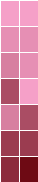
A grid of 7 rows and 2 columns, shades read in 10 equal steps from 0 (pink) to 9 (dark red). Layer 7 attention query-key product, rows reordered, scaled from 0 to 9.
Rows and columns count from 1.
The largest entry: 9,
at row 7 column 2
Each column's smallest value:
0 0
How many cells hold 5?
2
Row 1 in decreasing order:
0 0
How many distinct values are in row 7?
2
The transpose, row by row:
0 1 2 5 2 6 7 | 0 1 1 0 5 6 9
